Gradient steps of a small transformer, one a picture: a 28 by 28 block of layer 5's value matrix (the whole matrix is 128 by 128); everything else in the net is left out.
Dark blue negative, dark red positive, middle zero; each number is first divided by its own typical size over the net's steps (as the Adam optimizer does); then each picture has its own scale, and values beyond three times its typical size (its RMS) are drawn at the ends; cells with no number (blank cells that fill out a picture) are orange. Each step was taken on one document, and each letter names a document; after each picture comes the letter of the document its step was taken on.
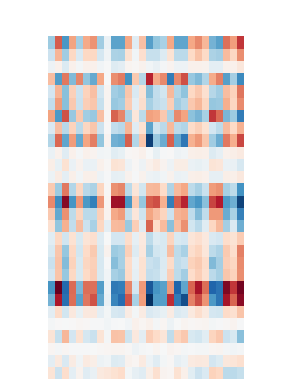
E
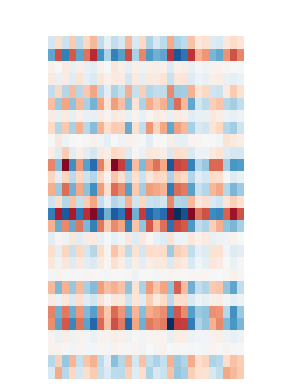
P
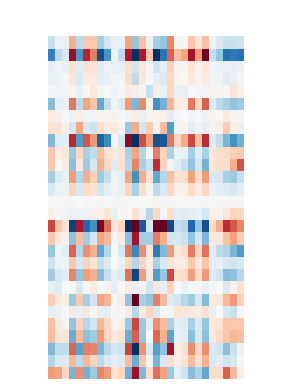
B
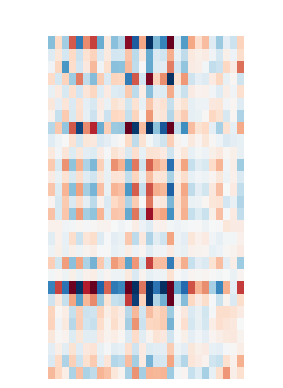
B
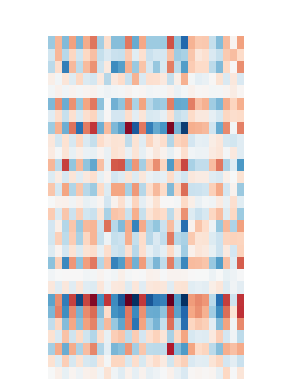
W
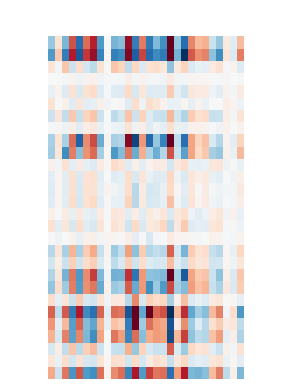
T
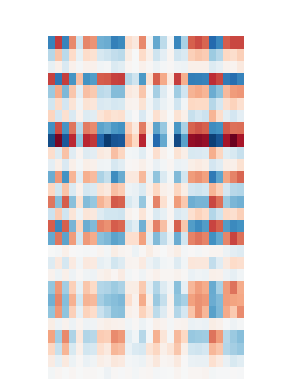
E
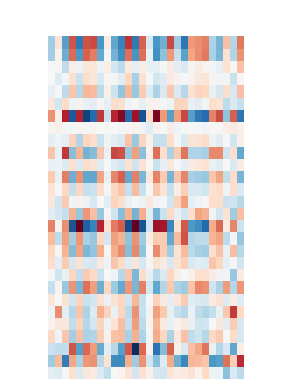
P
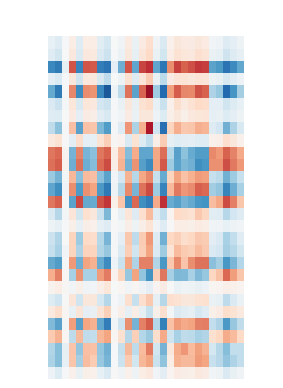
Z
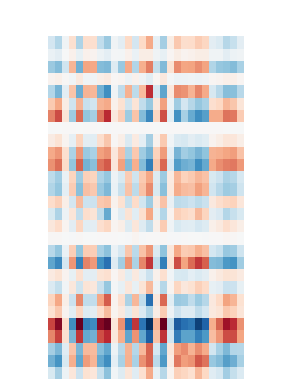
Z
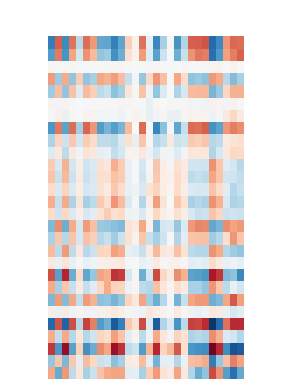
E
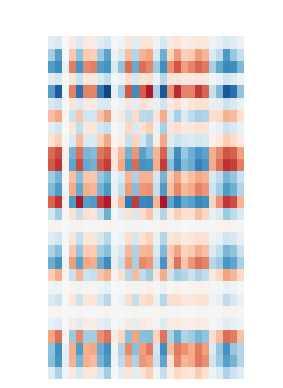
Z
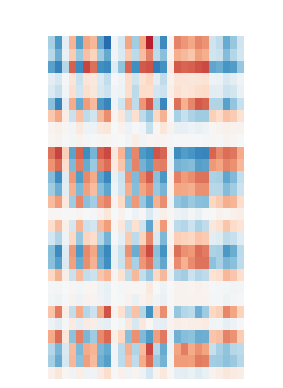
Z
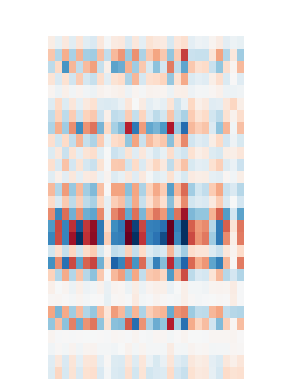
W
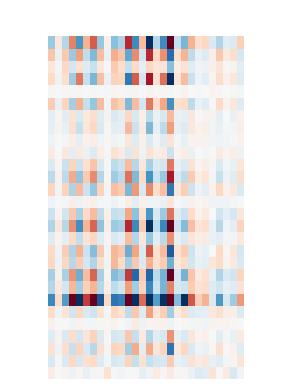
T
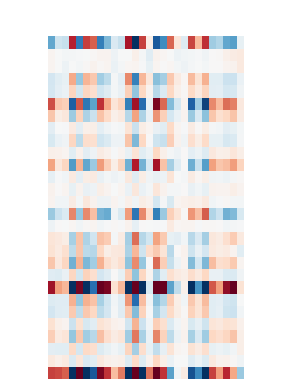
B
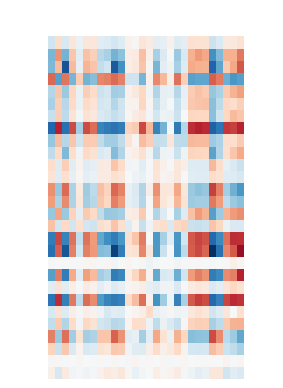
E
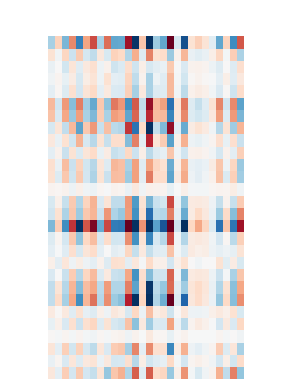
T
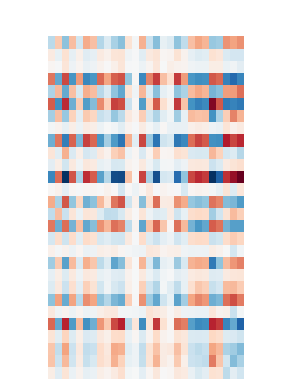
E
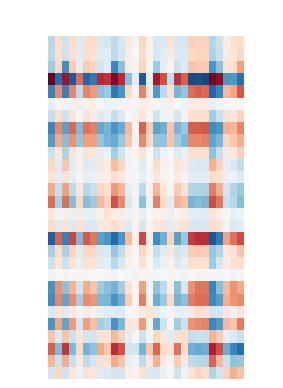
E
